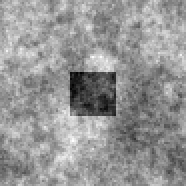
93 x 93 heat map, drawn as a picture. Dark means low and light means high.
Roughest part: centre. Ninth with the lowest average: centre. Average level on the scale: 60%. Stripes: none. Odd patch: lower, in the centre.
